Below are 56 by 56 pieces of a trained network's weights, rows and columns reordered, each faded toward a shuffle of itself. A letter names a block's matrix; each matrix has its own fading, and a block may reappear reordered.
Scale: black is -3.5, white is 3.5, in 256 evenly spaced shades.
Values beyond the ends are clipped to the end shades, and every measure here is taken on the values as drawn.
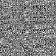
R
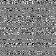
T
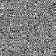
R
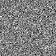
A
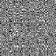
R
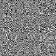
R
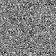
A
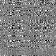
T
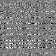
T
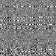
T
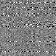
T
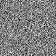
A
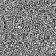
A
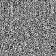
A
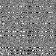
T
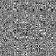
R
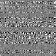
T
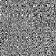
R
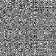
R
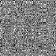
R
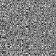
R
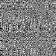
R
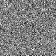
A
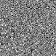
A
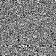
A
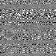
T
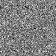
A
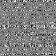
T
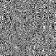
R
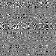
T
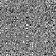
R
